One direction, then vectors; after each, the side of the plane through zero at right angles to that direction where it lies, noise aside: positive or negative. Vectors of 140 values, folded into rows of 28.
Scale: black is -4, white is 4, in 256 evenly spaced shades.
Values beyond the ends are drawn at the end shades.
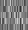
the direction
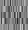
negative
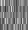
positive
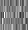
negative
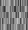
positive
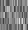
positive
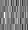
positive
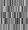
negative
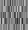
negative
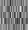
negative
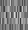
positive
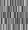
negative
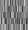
negative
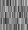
negative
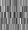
negative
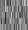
negative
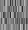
negative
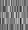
positive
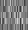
positive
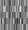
negative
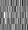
positive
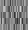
negative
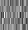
negative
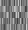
negative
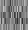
negative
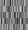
negative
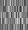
positive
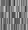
negative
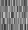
positive
